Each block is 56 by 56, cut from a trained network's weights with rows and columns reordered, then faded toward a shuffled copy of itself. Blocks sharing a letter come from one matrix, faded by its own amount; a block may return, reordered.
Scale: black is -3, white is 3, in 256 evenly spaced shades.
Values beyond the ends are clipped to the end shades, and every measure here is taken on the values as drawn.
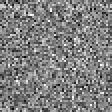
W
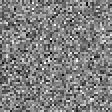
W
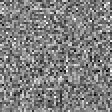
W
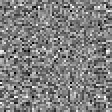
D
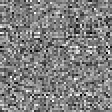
D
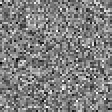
W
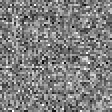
W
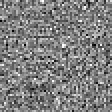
W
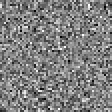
W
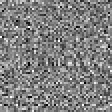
D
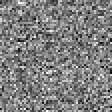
W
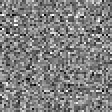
D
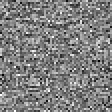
W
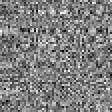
D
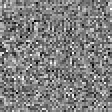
W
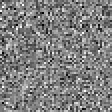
W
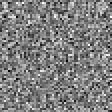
D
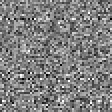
D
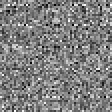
D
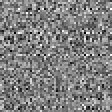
D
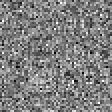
W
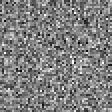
W
